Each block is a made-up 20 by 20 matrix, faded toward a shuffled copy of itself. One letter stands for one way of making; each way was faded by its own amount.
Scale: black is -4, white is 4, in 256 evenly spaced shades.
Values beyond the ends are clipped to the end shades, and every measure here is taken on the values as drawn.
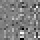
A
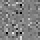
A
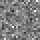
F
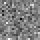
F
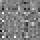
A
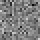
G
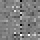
A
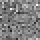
F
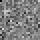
F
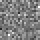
F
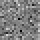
F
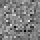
G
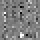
A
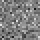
F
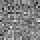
G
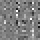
A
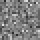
F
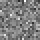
F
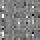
A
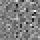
G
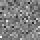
F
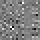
A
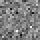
G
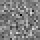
G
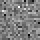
F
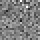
G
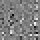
A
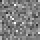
F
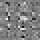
A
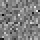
G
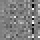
A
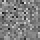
G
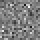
G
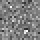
F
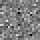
G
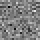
G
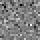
G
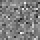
G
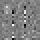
A
